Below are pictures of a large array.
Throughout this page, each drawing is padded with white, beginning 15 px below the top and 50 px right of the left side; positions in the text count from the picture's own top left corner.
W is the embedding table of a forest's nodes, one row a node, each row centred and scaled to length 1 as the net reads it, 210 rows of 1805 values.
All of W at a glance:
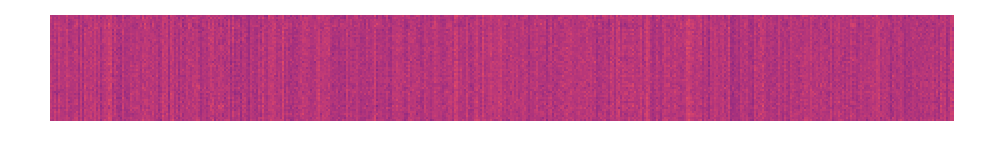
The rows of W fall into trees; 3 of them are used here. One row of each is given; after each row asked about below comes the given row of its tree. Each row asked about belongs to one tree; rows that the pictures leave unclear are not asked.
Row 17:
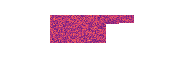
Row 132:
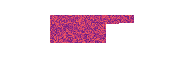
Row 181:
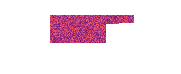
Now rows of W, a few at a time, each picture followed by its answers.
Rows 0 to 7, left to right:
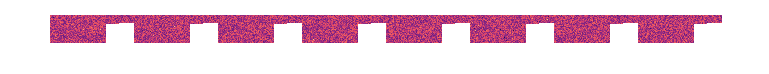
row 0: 181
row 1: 181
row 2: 132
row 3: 132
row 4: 181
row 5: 132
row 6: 181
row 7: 181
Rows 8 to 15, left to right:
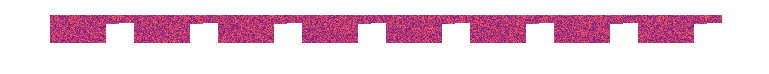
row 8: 17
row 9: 17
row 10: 132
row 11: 181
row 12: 181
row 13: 181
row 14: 17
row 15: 17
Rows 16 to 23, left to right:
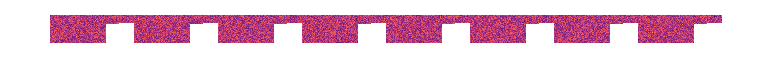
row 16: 17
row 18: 17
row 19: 17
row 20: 17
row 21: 17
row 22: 132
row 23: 17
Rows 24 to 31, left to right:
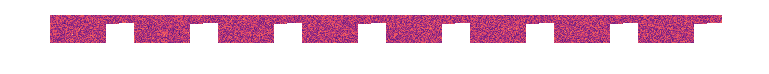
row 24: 181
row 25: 17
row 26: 17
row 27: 17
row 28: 181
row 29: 181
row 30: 17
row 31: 181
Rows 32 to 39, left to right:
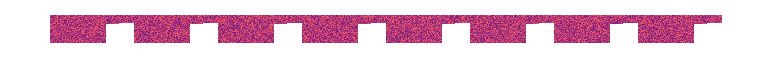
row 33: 17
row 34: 132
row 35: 17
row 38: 17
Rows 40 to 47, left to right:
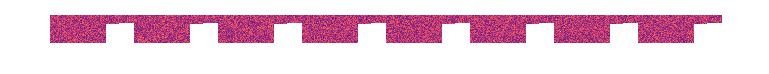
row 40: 17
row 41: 132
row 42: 181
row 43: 181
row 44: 181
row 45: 17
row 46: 181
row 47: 17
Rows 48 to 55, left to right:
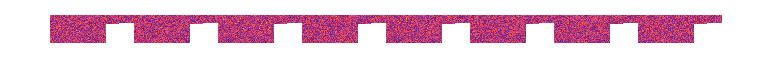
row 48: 17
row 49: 181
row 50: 17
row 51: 181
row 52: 17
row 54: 17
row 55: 17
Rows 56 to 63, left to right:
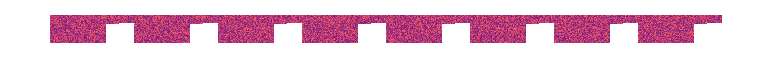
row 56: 132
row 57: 17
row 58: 181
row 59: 17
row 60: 132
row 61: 181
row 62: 181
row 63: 17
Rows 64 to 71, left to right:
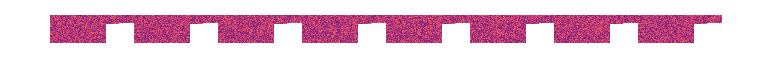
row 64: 17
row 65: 181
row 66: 181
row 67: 181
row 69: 17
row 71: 181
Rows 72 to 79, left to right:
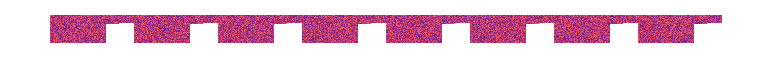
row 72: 132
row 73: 17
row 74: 17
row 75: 181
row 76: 181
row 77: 181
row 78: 181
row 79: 17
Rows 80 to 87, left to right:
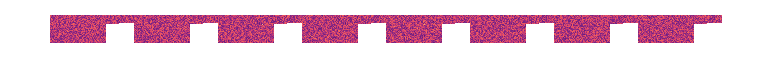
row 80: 181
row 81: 181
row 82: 17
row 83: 17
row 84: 132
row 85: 17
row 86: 181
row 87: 17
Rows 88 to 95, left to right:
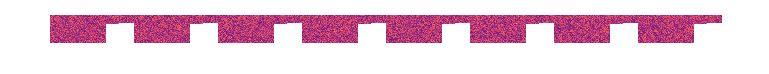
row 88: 17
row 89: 17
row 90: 17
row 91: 181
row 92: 181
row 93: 181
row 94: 132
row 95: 132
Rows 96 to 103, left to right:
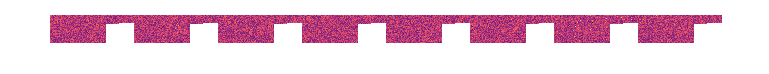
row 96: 181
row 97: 17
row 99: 17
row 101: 181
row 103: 181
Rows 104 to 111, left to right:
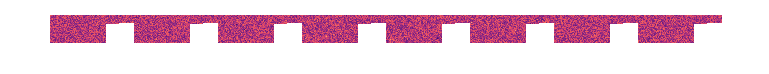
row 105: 181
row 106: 17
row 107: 132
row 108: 132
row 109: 181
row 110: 181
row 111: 181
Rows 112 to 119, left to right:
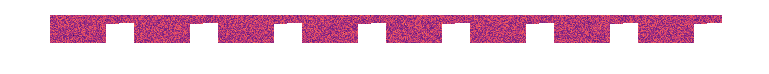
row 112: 181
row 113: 17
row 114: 181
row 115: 17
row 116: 132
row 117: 17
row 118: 181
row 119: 181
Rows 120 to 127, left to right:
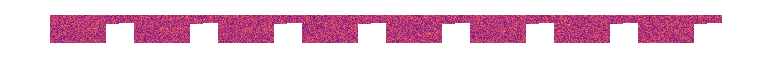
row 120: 181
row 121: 181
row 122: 181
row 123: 132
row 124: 17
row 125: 181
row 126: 181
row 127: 132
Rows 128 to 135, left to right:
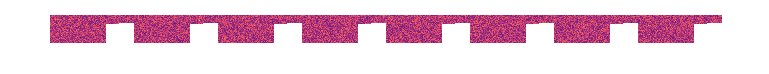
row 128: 17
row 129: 17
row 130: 132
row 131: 181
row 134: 132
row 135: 181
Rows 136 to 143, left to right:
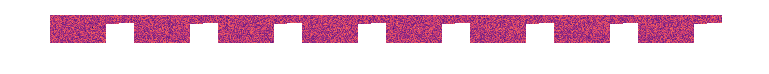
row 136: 17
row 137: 181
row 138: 181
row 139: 181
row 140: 181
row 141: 181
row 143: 181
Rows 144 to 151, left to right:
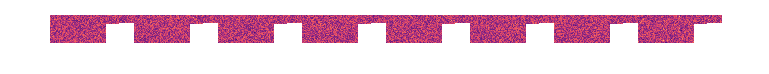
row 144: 17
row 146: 17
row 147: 181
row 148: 17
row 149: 181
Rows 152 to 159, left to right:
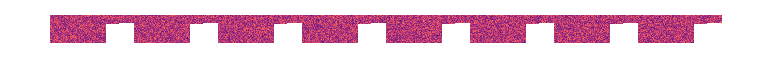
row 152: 132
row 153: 132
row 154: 181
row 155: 132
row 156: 181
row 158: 132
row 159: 181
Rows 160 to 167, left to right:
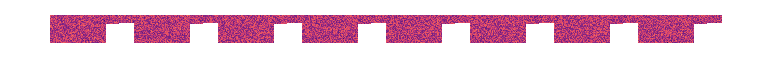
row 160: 132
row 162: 17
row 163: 181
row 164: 181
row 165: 181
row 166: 181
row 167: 17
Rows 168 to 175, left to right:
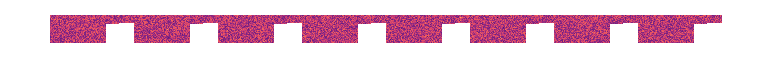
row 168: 181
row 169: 181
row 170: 181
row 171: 17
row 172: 181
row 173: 17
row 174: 17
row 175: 17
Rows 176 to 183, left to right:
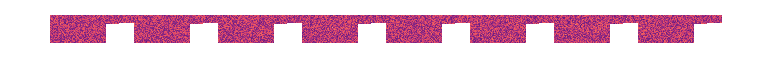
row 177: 17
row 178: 17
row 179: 181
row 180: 181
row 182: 181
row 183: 181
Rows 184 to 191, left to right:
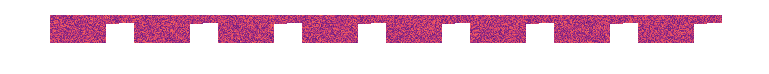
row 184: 181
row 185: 132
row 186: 132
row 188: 181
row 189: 181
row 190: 181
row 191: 17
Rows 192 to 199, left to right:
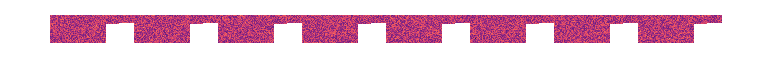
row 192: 181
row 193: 181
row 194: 17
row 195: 17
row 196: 17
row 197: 181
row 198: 17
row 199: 17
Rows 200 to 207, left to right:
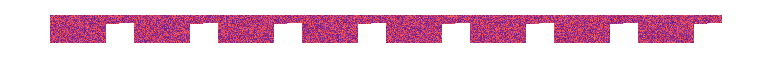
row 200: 17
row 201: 17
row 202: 181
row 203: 132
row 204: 17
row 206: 181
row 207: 181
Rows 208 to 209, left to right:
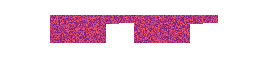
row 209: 17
